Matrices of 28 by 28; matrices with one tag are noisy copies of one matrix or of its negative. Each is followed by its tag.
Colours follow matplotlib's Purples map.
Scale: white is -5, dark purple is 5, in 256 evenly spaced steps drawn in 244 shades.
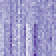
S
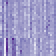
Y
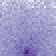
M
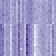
S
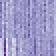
Y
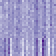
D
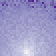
M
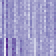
Y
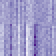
S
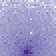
M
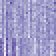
Y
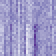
S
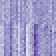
S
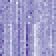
S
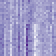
S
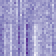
S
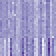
D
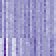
Y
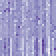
D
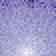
M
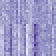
S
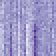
S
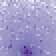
M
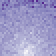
M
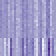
D
